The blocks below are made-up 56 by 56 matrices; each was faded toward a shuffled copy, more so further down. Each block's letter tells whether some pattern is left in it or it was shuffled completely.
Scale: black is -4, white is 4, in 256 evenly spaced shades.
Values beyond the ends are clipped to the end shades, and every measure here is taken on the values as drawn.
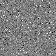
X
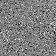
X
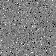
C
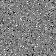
X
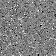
C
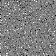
X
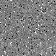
X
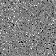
X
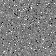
C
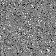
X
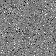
C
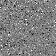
X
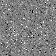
C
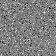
C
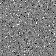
C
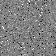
X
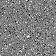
C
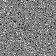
C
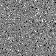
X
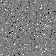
C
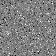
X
